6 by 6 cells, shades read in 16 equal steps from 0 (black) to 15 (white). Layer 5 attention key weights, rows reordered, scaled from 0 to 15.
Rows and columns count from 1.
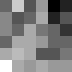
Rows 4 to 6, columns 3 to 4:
10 9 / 10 5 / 9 10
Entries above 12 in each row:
0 0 0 0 0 1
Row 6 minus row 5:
5 -1 -1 5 4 2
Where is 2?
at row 1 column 6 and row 2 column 5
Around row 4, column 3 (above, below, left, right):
10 10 10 9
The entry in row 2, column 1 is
8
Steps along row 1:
up down up down up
